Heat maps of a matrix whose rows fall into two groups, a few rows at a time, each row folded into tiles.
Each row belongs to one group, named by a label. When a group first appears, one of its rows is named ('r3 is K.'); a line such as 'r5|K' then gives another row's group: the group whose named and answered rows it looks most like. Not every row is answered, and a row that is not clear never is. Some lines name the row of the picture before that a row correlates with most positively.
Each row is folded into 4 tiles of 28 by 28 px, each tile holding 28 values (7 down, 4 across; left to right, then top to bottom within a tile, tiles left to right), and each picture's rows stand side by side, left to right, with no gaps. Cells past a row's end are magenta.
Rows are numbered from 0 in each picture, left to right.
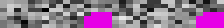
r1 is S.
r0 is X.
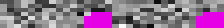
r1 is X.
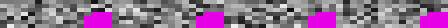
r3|S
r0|S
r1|X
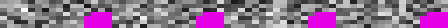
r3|S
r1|S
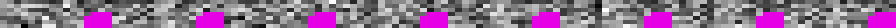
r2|X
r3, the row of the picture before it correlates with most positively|3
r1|S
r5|S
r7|S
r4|S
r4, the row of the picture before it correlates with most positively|2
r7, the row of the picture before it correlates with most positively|2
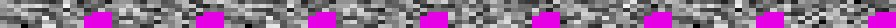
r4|S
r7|S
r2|X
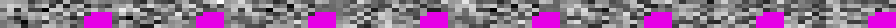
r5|X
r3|S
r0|X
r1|X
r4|X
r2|X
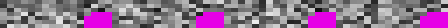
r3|S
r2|S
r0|S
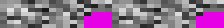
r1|X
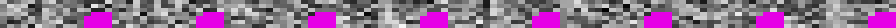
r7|S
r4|S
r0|S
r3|S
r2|X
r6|X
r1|S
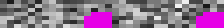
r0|S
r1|X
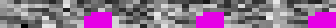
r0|X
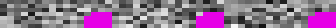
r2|X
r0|S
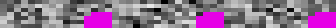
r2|X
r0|S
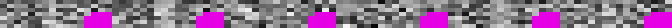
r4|S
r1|S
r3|X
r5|S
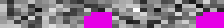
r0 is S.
